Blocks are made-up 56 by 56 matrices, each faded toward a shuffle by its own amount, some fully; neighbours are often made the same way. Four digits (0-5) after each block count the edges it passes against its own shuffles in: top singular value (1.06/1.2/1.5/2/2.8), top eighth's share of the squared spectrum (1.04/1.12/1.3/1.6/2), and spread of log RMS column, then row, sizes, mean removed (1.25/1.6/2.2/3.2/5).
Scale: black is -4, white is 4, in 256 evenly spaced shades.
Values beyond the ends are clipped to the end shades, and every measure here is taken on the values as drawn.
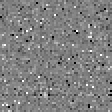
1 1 0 0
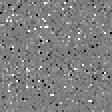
0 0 0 0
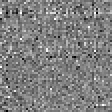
3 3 1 2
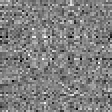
4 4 2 2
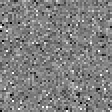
1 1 0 0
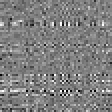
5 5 2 3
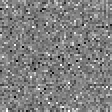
2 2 0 0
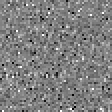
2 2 0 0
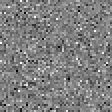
3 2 1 1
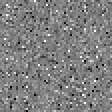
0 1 1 0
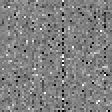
3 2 2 0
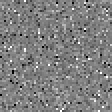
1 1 0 0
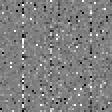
3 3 2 0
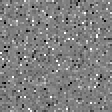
0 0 0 0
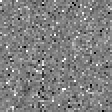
1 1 1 0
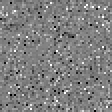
0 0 0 0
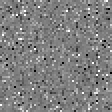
1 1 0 0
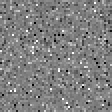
0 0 0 0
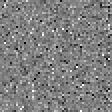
1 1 0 0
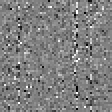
2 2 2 0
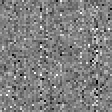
2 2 2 0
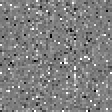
1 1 1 0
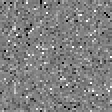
1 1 0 0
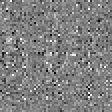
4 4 2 2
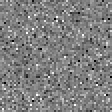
1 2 0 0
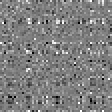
4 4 2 3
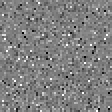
2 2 0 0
